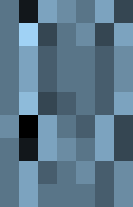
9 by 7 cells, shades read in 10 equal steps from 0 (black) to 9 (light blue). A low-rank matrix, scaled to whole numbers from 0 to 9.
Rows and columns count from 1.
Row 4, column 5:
5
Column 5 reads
5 6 5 5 5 4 5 6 5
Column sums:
46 47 44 46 46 44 47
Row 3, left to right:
5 7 4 5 5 4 6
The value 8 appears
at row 5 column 2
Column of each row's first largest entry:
3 2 2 2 2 3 3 2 2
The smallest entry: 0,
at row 6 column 2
